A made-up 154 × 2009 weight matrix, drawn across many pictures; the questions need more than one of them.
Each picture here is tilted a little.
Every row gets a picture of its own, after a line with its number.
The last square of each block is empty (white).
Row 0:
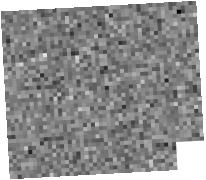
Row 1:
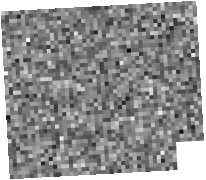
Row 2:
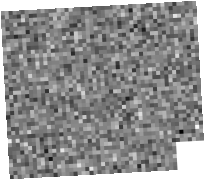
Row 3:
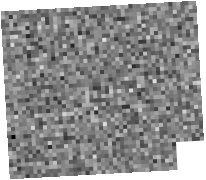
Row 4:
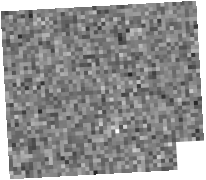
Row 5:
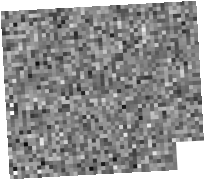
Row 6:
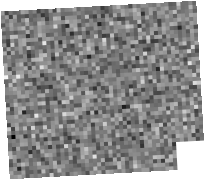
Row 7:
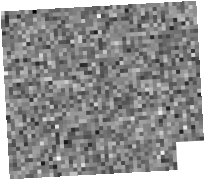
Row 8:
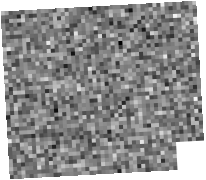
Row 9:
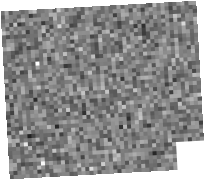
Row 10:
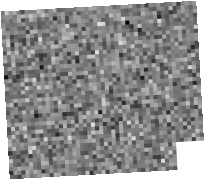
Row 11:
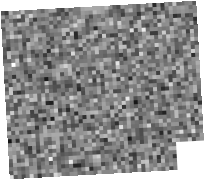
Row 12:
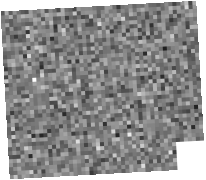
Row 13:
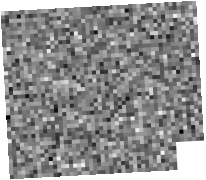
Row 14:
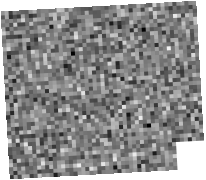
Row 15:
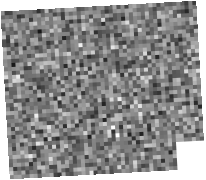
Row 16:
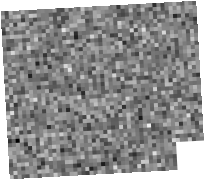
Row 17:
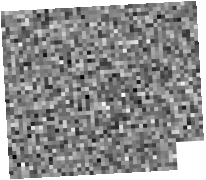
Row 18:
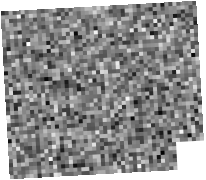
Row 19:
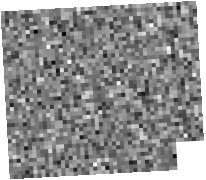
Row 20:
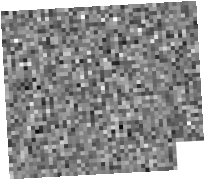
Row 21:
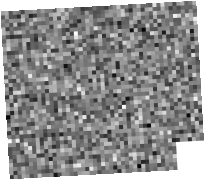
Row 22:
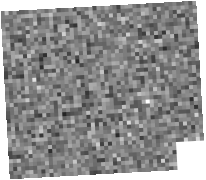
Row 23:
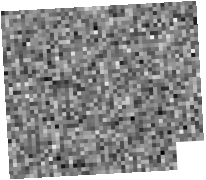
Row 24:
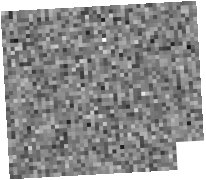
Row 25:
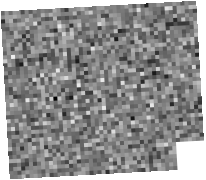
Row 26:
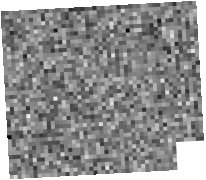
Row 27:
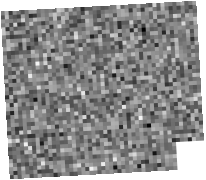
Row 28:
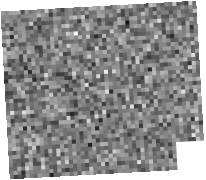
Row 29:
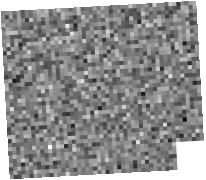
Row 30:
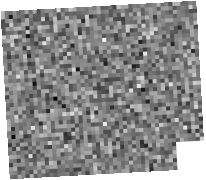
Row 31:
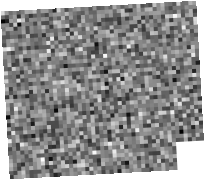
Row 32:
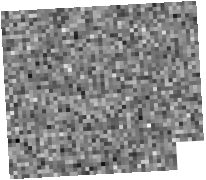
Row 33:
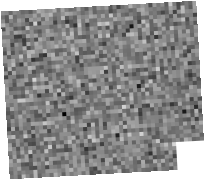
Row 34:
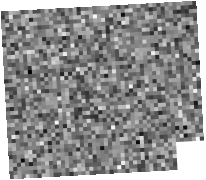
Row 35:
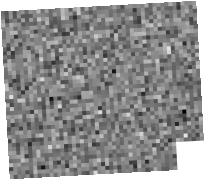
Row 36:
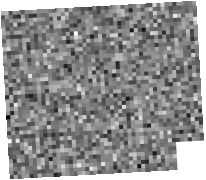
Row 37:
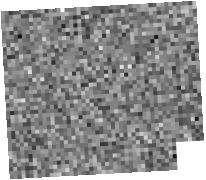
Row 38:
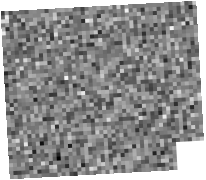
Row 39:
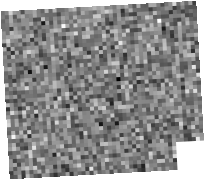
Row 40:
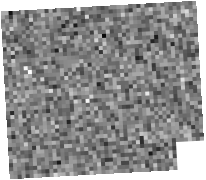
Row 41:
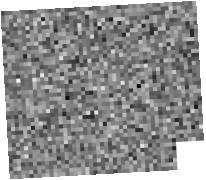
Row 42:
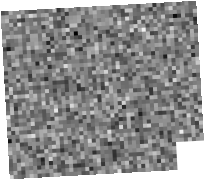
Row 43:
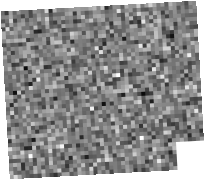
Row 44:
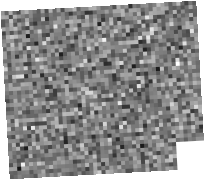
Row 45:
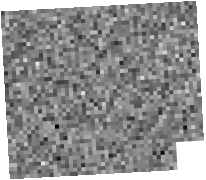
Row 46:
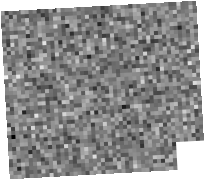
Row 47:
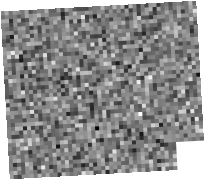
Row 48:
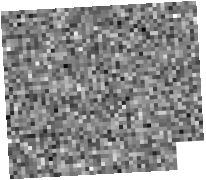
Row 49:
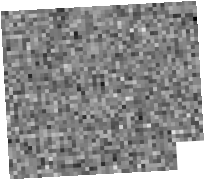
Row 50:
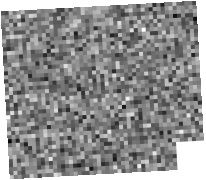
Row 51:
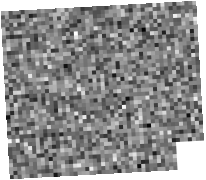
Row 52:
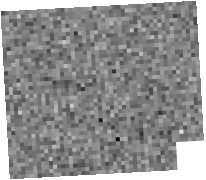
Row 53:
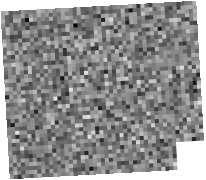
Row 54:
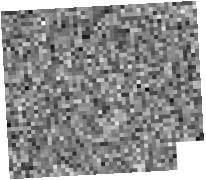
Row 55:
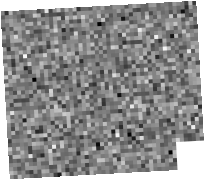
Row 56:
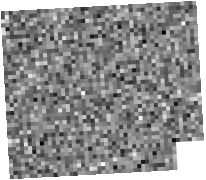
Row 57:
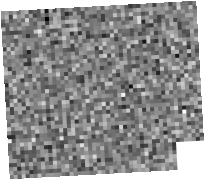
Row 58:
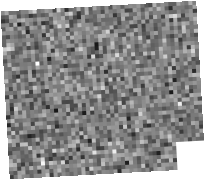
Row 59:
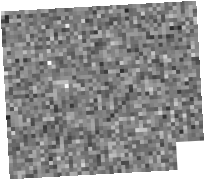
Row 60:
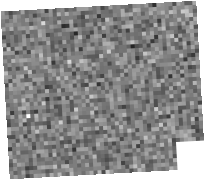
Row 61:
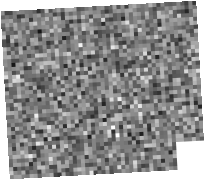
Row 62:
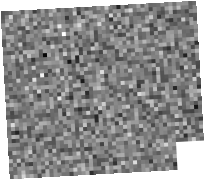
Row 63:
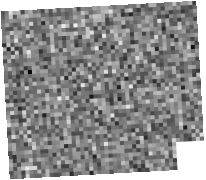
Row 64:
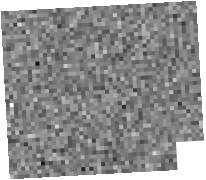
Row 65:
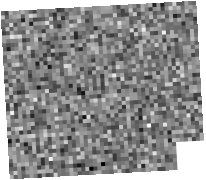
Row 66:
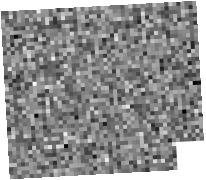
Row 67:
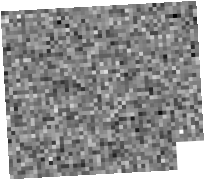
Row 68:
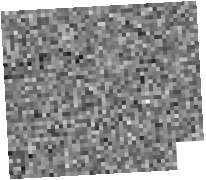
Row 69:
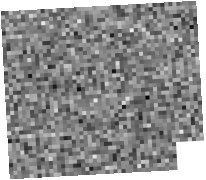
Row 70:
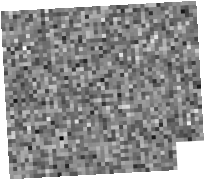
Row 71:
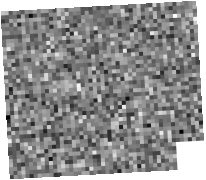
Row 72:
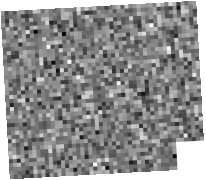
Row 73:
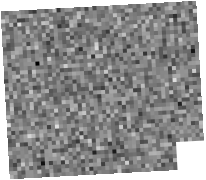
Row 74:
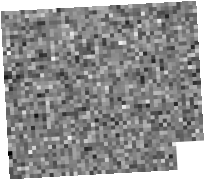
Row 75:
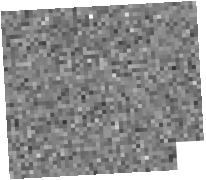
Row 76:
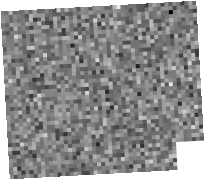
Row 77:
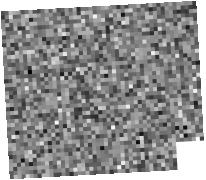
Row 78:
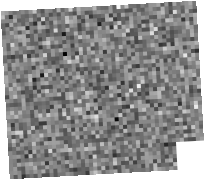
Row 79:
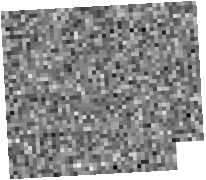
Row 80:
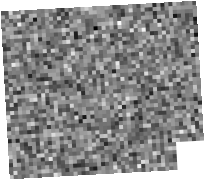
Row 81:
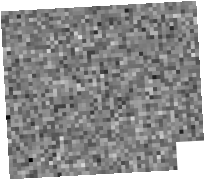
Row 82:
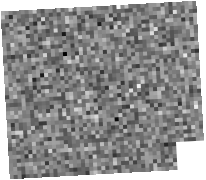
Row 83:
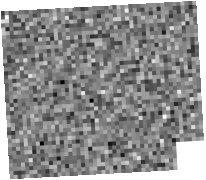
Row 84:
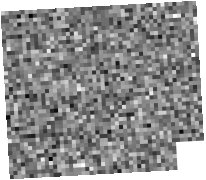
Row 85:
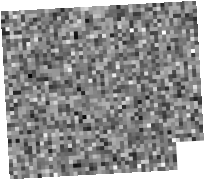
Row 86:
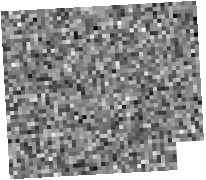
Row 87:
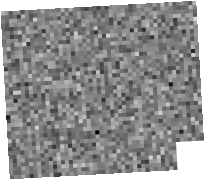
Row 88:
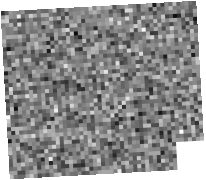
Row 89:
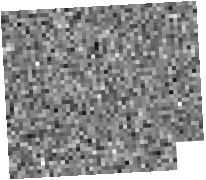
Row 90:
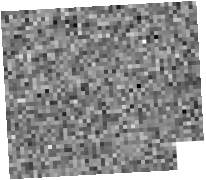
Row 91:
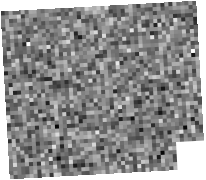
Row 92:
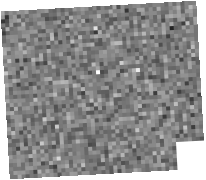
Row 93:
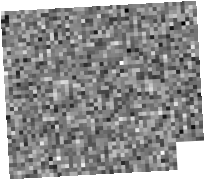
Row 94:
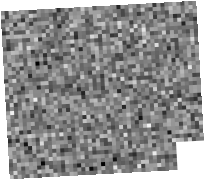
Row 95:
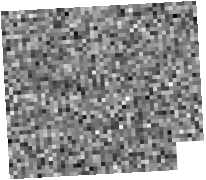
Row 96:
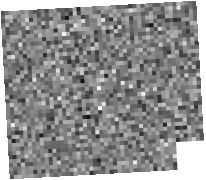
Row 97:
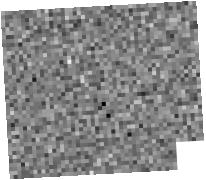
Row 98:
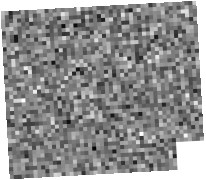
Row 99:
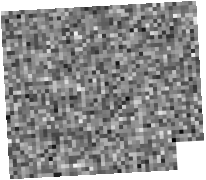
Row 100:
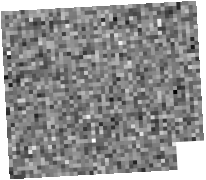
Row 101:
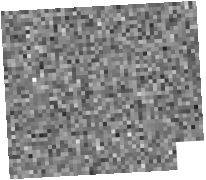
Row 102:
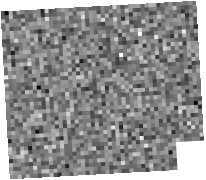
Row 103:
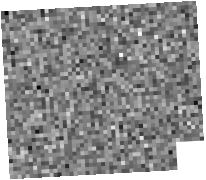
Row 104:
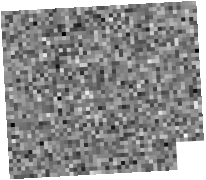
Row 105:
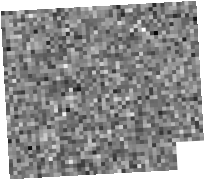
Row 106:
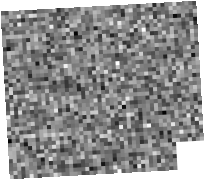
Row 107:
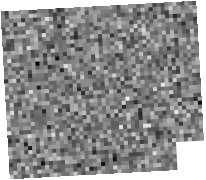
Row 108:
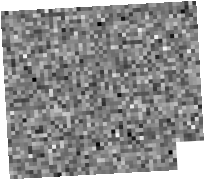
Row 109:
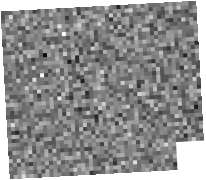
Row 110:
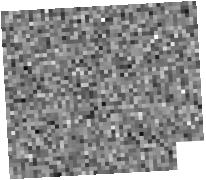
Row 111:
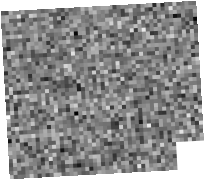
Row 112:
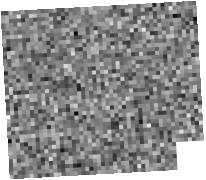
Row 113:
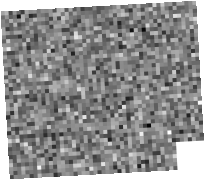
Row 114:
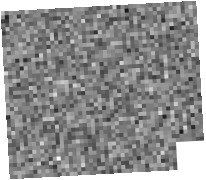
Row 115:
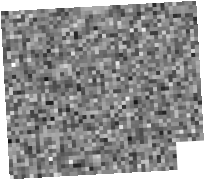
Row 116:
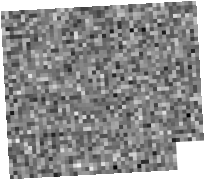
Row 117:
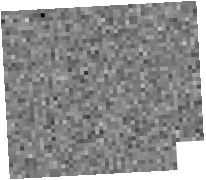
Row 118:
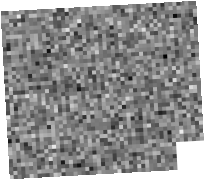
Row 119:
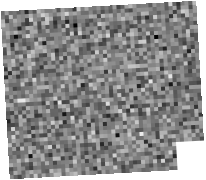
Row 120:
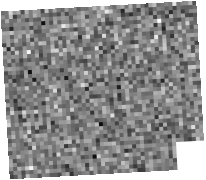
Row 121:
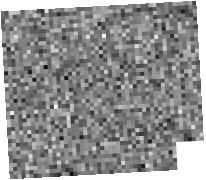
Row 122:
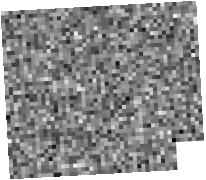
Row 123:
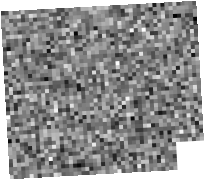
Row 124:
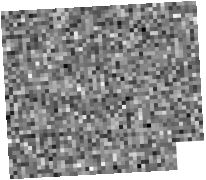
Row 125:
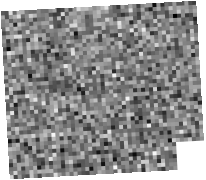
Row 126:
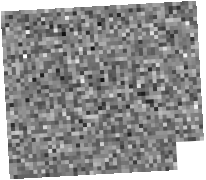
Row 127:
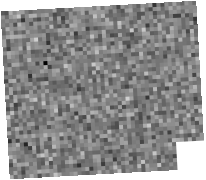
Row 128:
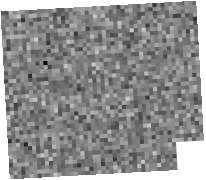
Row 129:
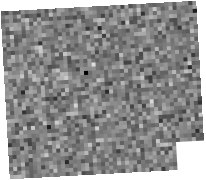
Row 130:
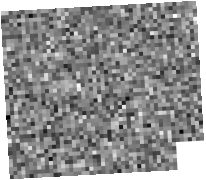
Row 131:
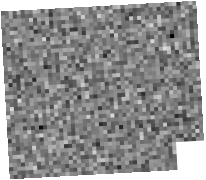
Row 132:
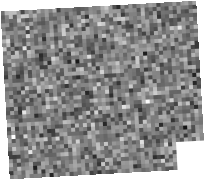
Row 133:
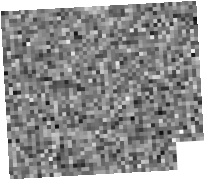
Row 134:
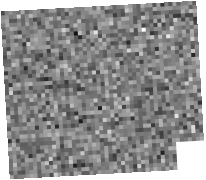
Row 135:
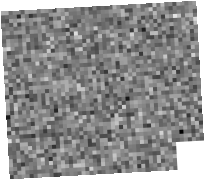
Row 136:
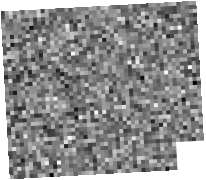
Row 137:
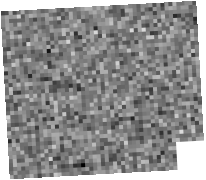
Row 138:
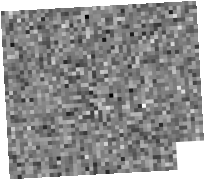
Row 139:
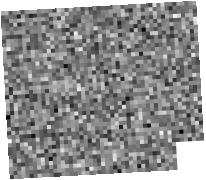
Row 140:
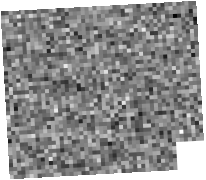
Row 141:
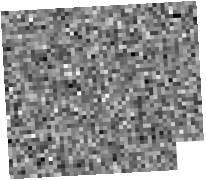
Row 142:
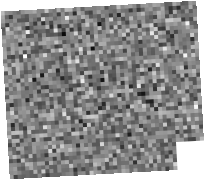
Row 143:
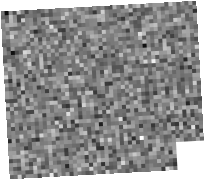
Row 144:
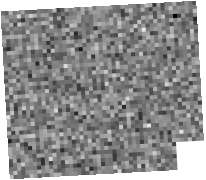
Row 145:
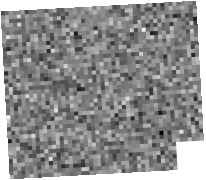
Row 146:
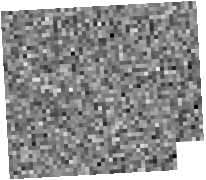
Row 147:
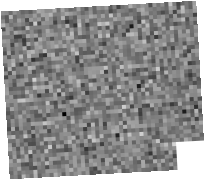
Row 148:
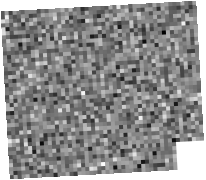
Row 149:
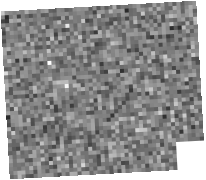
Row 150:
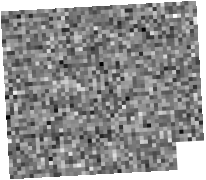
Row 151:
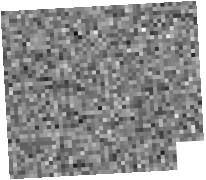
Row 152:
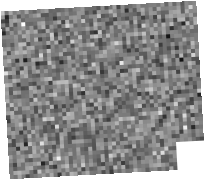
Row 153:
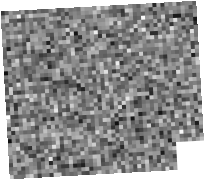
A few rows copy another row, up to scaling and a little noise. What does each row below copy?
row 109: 62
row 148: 56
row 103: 102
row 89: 58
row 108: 55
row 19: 72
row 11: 115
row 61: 15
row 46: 6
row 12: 101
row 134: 151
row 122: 99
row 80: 86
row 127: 128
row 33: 147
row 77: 34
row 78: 82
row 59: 149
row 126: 142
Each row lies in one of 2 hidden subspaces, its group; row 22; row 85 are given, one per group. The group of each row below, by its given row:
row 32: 85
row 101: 22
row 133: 85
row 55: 22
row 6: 22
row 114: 85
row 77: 22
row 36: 85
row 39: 22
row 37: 22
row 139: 85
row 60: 22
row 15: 22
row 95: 85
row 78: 22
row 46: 22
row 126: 22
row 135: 85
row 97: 22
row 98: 22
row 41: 22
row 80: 85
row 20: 22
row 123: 85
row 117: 22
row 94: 85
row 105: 85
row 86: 85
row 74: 22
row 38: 85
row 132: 22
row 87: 85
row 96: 22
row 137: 85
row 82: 22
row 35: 22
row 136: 22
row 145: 85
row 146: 22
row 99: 85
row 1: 85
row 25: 22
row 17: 22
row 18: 85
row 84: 85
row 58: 85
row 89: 85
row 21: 85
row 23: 85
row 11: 85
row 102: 22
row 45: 85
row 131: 22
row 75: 22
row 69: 85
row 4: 22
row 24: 22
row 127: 85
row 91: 85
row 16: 85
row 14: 85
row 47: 22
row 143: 22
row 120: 22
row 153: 85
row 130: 85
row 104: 22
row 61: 22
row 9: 85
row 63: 22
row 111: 85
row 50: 85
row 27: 85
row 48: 85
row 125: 85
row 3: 22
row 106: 85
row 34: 22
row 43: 22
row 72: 22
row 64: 85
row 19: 22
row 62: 22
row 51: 85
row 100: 22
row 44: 22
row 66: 22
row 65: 85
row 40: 22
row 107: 85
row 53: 22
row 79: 85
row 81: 85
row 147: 22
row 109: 22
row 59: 85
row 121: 22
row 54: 22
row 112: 85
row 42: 85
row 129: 22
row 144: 85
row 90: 22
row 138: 22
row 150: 85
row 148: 85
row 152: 85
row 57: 22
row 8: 85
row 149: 85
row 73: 85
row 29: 22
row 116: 85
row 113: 85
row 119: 22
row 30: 22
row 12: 22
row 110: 22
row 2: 85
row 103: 22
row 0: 22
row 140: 85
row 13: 85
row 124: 85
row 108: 22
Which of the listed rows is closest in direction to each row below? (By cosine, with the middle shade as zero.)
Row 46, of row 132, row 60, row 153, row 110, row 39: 60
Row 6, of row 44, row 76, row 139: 44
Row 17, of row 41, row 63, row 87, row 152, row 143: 63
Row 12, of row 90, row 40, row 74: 90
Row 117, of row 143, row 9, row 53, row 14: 143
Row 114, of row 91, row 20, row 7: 7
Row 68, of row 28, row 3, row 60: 28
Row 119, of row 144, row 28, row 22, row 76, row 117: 22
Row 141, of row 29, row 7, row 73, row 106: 106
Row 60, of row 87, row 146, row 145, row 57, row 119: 57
